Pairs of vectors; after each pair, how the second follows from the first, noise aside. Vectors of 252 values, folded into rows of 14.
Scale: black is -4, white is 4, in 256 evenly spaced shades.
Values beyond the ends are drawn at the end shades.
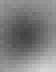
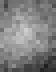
negated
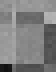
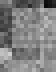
reversed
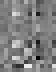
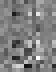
negated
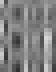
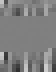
partly zeroed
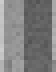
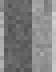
reversed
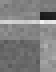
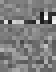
sign-scrambled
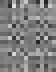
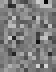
sign-scrambled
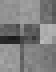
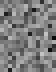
shuffled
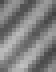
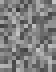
shuffled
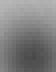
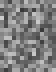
shuffled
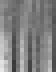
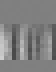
partly zeroed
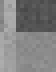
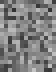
shuffled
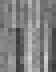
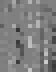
partly zeroed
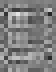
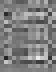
reversed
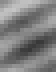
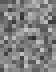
shuffled
